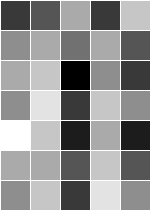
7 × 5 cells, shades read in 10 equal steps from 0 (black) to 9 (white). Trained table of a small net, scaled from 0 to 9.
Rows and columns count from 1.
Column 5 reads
7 3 2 5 1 3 5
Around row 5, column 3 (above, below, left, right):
2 3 7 6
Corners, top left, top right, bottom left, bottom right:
2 7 5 5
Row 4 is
5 8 2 7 5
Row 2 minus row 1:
3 3 -2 4 -4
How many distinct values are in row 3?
5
